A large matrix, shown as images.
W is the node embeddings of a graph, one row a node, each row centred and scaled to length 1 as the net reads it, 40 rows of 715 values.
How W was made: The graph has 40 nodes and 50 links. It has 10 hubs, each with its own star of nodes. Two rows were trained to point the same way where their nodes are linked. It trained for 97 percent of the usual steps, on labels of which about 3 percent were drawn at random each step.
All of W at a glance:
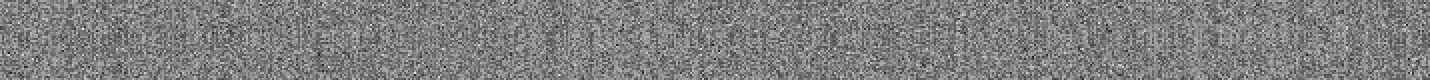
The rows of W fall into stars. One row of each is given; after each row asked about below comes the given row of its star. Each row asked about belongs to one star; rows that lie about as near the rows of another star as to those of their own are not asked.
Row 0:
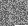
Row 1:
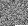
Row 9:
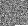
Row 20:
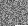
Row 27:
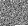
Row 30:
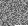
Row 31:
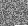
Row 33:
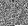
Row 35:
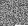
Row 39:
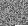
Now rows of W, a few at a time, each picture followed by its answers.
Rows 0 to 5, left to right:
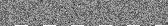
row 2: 39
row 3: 0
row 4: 33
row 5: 35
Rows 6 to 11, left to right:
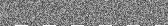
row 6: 35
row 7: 30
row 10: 31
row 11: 39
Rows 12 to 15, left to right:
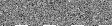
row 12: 27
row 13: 35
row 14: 27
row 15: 0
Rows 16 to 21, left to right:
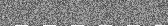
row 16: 20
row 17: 1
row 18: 9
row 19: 33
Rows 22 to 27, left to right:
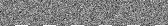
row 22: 1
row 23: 39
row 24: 27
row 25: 33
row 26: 1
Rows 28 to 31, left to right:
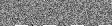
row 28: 35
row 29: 39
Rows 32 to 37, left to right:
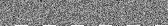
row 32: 30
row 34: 27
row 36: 0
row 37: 20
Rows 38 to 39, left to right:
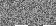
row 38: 20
